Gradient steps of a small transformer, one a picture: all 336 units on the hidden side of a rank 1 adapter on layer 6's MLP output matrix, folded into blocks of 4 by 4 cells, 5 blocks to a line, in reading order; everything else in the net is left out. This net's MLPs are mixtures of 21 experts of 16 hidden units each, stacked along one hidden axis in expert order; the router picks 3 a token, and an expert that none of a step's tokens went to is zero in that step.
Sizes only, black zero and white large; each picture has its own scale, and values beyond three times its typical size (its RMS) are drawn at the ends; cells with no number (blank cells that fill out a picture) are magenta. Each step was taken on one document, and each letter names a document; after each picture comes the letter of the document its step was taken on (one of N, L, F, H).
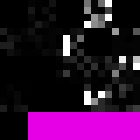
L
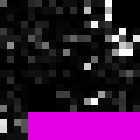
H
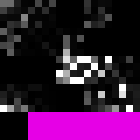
L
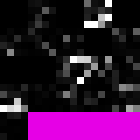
L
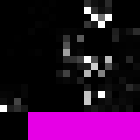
L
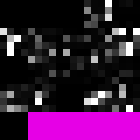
H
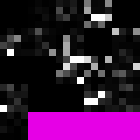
L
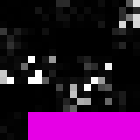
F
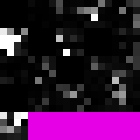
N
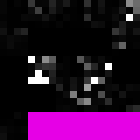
F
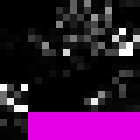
H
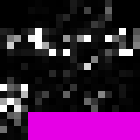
H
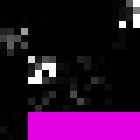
F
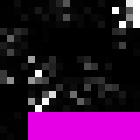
F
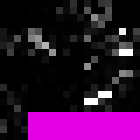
H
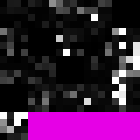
N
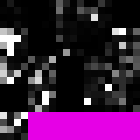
N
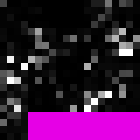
H
